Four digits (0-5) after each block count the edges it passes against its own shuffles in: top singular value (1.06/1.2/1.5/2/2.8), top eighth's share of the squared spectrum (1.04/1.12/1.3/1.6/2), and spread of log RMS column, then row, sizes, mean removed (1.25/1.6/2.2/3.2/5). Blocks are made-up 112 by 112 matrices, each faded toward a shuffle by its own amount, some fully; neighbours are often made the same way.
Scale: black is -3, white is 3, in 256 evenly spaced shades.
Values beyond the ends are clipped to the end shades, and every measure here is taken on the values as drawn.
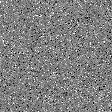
0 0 0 0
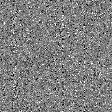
3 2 2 0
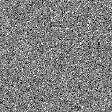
3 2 2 0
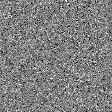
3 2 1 0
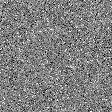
0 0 0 0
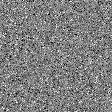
0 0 0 0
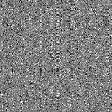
4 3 2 2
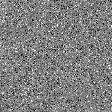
3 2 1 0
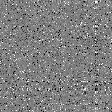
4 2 1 1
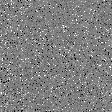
2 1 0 0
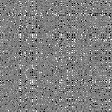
5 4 3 3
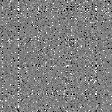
4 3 2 2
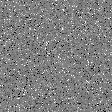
1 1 0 0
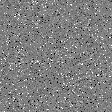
2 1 0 1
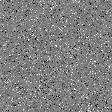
1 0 0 0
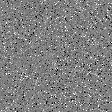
3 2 1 0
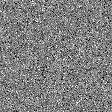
0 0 0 0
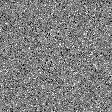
0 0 0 0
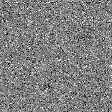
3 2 0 1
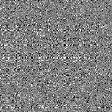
4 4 2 3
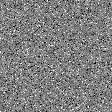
1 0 0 0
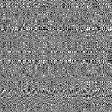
5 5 3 4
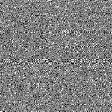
4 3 2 3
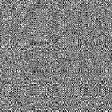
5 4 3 3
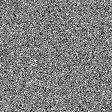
2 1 0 0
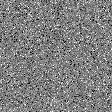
2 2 0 0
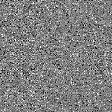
4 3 1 2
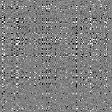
5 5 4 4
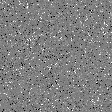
1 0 0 0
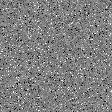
0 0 0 0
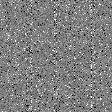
2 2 2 0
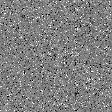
0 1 1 0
